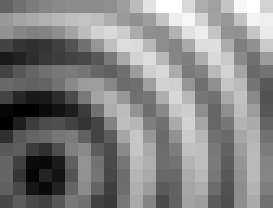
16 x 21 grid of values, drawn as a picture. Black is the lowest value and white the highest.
Slope: up to the top right. Odd rows or columns: none. Lone odd cells: none. Rings: centred on the bottom left. Average level on the scale: 50%. Mirror symmetry: none.
